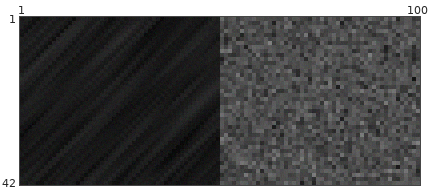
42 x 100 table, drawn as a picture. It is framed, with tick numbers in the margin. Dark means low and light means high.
It is made of 1 by 2 panels. Panel 1,1: very low, slanting up to the right, faint in contrast. Panel 1,2: low, fine-grained.
